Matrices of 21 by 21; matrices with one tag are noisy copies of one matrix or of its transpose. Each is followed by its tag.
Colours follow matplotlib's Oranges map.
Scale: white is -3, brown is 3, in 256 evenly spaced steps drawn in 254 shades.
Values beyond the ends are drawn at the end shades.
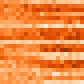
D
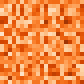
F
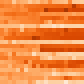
D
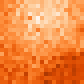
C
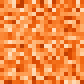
F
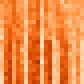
D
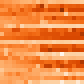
D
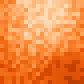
C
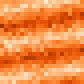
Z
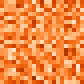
F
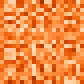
F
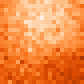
C
